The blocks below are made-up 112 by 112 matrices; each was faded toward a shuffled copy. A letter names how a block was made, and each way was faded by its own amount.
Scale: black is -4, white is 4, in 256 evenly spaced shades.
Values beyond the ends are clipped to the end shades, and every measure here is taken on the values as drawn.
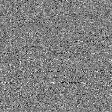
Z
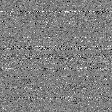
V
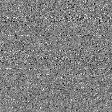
Z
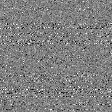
V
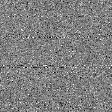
Z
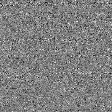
Z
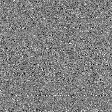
Z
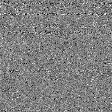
Z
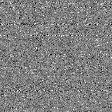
Z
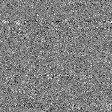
Z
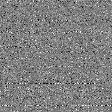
Z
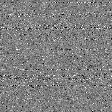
V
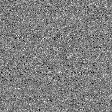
Z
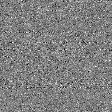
Z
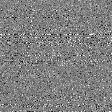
V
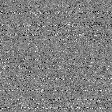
V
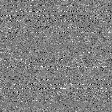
V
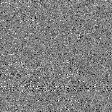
Z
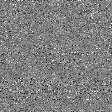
V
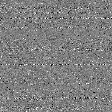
V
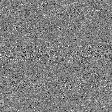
Z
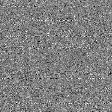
Z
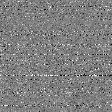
V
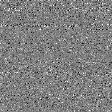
V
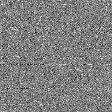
Z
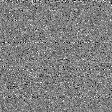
Z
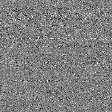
Z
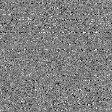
V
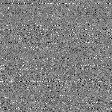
V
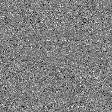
Z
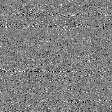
V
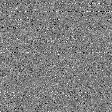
Z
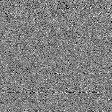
Z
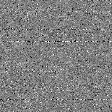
Z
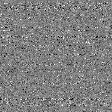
V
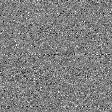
Z
